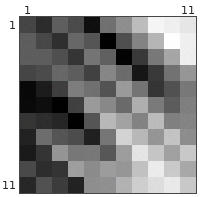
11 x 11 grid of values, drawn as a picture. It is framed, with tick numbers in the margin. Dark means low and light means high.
Slope: up to the right. Roughest part: top middle. Calmest part: top left. Grain: diagonal, down to the right. Ninth with the lowest average: middle left.
